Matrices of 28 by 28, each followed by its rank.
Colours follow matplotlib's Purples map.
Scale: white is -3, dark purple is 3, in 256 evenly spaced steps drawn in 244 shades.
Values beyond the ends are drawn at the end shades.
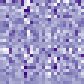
five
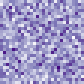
full rank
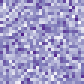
full rank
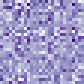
five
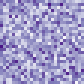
full rank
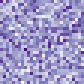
full rank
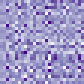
five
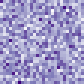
full rank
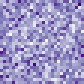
full rank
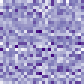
five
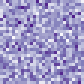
full rank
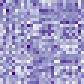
five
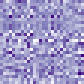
five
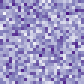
full rank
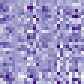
five
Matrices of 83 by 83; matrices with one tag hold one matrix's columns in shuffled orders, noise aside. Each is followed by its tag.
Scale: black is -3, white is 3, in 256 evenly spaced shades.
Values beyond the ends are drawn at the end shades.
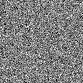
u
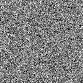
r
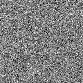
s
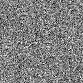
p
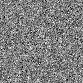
p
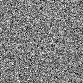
s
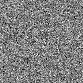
p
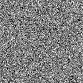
r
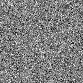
r
